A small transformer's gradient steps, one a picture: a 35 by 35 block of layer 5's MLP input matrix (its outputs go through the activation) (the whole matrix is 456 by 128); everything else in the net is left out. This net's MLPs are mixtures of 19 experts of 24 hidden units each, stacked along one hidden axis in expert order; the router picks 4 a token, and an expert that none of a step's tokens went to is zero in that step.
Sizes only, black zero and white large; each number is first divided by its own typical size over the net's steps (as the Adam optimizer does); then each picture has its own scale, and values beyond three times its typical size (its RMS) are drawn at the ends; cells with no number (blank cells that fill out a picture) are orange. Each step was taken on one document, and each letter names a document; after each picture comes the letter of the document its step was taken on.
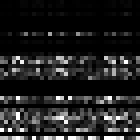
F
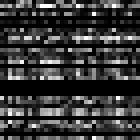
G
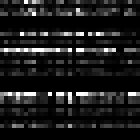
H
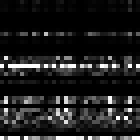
F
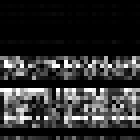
F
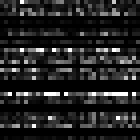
H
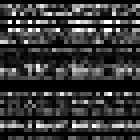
G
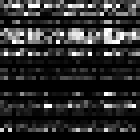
G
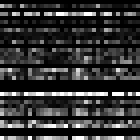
G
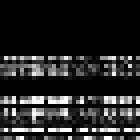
F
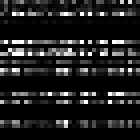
H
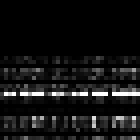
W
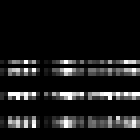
W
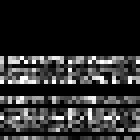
F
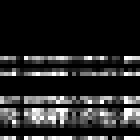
F
